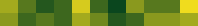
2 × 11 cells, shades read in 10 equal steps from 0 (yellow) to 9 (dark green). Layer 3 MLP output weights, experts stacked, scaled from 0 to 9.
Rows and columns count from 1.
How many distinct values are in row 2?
6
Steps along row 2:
up down up down up up down down same down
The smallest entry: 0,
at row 1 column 11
